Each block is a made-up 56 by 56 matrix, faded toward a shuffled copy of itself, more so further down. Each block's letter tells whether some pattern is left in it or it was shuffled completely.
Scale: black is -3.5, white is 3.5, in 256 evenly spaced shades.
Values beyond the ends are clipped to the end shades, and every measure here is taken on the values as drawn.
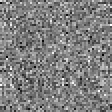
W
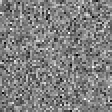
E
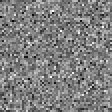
E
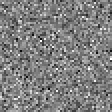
E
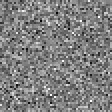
E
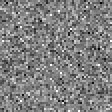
E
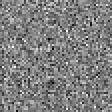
W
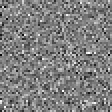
W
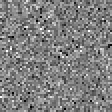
E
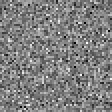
E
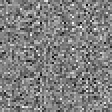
W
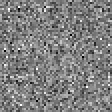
W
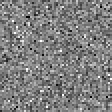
E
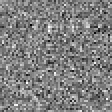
W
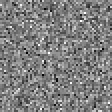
E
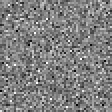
E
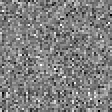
W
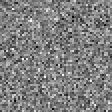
E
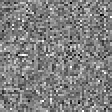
W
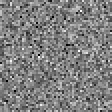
E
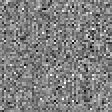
W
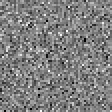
E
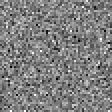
E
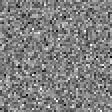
E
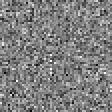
W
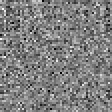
W
